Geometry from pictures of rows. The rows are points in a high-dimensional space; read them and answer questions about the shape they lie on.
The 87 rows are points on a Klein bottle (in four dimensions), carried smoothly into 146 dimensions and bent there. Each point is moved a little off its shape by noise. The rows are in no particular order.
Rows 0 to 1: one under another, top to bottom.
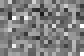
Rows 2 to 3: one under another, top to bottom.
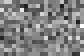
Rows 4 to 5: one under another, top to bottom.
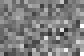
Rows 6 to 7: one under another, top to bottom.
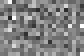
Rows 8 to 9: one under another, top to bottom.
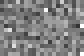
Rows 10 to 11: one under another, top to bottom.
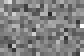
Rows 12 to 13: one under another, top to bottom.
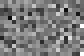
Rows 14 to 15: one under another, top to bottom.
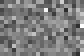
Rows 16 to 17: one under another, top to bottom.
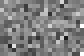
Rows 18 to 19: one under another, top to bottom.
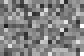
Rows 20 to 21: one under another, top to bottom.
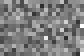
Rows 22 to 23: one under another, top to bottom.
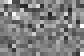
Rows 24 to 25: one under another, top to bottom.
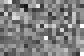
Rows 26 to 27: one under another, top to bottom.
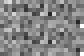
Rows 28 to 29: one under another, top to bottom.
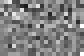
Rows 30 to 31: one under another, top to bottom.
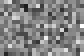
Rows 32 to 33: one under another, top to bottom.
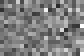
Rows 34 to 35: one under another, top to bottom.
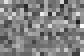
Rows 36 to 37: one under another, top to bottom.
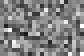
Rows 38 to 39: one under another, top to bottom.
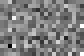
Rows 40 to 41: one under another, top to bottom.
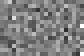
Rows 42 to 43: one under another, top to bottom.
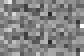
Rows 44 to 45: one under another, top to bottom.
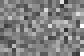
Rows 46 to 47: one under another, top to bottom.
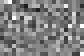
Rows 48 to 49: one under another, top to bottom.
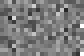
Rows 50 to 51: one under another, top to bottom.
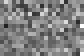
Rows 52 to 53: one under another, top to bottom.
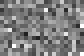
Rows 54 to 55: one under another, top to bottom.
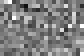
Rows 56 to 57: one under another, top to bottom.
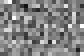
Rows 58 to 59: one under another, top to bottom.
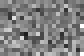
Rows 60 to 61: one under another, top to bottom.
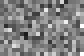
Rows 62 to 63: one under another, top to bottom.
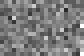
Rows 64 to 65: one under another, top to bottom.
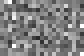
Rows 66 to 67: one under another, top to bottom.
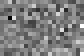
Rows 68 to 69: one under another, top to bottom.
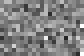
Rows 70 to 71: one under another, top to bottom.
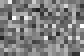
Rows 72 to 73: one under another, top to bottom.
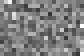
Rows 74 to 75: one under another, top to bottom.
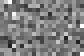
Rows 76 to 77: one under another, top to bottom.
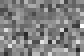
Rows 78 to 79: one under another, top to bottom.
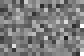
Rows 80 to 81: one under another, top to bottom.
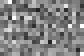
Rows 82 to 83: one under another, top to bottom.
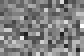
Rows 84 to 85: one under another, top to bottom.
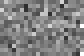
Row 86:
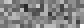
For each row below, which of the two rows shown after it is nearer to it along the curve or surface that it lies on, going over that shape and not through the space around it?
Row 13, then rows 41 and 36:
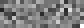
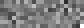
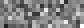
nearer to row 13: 41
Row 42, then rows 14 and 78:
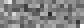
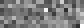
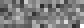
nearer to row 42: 78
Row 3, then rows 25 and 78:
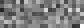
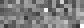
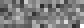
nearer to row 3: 78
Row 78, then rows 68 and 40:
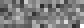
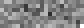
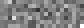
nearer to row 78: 68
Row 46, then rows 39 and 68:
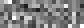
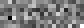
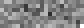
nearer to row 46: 39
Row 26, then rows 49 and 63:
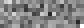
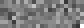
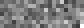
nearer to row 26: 63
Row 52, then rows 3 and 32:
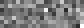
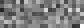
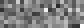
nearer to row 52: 32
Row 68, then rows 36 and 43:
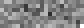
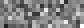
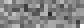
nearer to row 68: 43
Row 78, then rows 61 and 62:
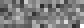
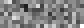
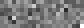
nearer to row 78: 62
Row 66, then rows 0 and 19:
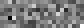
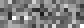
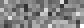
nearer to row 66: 0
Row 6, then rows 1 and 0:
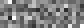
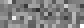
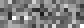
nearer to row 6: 0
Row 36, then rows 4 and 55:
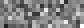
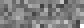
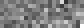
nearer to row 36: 55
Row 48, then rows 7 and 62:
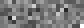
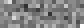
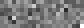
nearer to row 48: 62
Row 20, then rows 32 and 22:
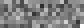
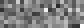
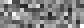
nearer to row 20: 32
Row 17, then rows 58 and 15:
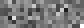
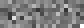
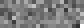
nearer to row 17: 15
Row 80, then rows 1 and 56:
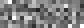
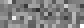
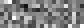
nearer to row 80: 56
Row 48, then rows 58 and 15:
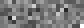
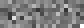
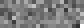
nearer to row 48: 15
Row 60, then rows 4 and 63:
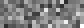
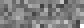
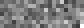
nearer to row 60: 63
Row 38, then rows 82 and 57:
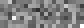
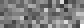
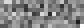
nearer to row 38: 57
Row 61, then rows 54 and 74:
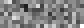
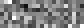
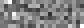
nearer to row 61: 54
